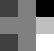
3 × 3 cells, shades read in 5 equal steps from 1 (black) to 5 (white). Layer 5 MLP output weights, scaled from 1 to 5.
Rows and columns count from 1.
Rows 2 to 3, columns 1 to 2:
3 3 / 2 3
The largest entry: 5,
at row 3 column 3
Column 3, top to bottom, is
1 4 5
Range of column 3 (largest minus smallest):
4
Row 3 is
2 3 5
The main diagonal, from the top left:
2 3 5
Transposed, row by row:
2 3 2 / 3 3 3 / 1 4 5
